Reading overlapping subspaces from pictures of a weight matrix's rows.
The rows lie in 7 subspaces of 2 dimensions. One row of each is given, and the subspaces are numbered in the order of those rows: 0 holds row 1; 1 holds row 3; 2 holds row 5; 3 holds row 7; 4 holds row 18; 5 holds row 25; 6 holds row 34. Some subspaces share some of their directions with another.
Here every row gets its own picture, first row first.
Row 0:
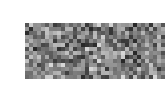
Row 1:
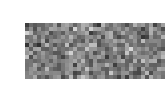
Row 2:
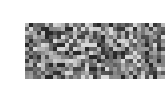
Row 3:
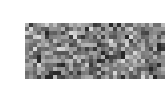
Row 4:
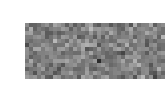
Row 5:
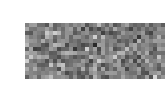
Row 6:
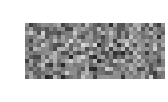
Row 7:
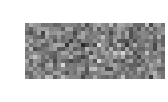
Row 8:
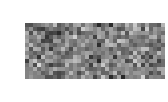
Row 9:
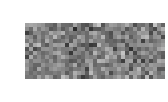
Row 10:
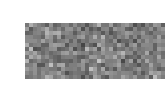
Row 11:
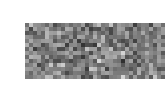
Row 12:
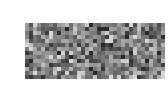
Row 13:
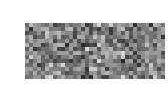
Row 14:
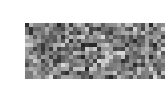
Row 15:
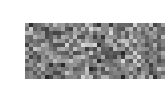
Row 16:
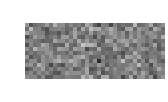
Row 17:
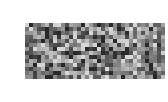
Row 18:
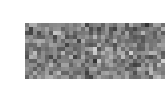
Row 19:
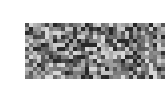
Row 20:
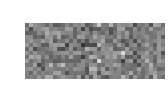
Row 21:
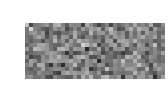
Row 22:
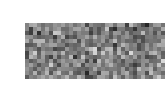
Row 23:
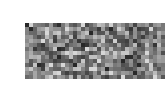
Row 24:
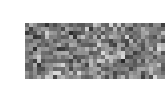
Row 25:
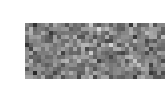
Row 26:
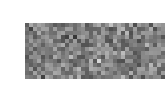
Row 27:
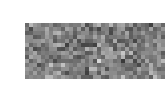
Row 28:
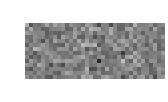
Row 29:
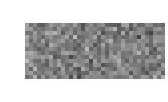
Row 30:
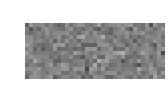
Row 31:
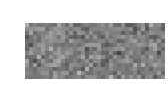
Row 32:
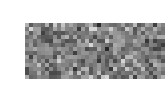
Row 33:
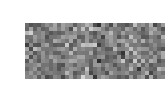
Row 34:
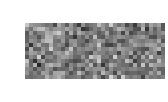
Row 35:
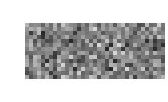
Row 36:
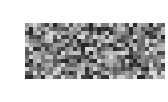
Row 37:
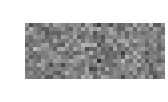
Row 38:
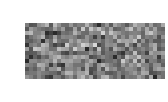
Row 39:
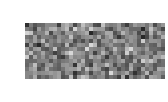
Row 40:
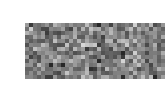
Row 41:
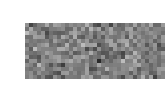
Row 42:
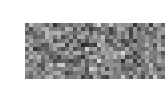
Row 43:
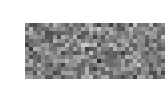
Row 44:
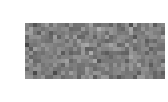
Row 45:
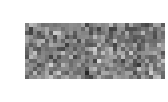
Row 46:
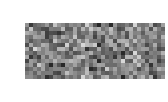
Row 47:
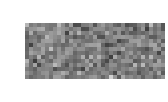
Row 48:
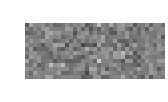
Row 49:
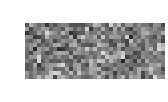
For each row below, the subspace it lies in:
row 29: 2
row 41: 1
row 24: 1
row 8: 6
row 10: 2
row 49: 1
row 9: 0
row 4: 5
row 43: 5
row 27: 4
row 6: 3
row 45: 4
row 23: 0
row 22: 4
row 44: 5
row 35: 3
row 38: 2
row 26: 2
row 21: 0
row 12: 5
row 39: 0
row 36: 5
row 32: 3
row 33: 0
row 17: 0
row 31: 6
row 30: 6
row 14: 6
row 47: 6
